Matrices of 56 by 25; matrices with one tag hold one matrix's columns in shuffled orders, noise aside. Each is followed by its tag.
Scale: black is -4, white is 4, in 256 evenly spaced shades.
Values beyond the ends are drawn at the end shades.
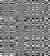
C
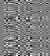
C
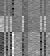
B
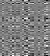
C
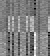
B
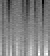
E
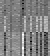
B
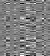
C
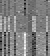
B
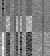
B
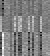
B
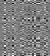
C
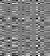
C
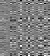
C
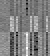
B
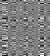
C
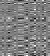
C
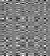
C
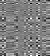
C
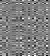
C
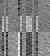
B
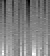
E
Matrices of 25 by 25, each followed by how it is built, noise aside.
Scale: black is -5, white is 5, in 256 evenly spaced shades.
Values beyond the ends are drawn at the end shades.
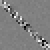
banded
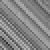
Toeplitz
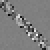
banded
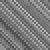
Toeplitz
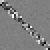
banded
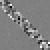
banded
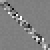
banded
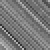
Toeplitz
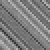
Toeplitz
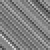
Toeplitz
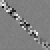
banded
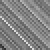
Toeplitz
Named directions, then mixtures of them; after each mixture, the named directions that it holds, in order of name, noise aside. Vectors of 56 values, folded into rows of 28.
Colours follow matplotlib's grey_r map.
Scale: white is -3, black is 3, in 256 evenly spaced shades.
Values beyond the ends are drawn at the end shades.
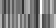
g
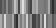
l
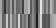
g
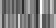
g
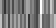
g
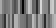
g, l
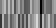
g, l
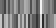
g, l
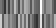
g, l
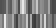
l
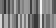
g, l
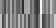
g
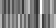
g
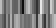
g, l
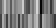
g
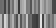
g, l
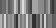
l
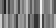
g, l
